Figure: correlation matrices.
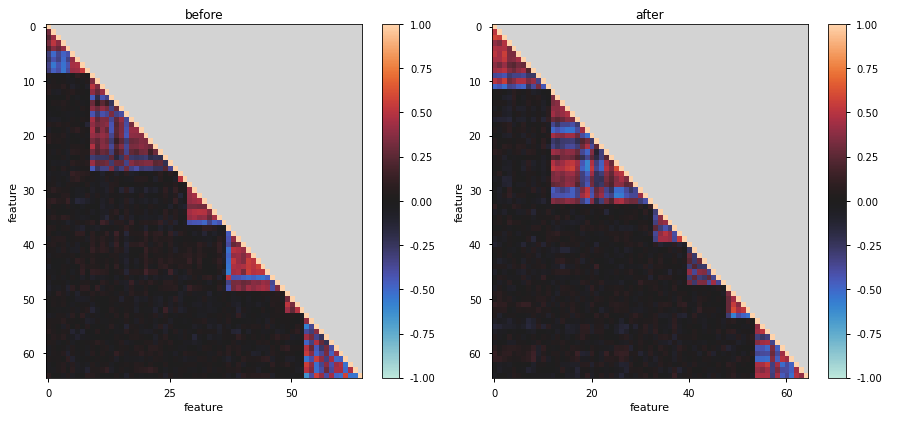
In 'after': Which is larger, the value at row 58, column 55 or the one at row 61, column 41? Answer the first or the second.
the first
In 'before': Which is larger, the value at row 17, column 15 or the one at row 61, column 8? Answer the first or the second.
the first
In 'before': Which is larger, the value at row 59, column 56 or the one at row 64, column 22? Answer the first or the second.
the second
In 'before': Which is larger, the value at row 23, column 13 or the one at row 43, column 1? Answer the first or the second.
the second
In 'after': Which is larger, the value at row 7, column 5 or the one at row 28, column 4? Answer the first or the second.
the first
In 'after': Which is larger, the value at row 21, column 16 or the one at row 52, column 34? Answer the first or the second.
the second
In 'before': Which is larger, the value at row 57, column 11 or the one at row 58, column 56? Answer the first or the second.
the second
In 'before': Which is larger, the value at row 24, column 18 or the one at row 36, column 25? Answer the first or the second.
the second
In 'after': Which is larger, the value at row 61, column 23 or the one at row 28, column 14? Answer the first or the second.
the second
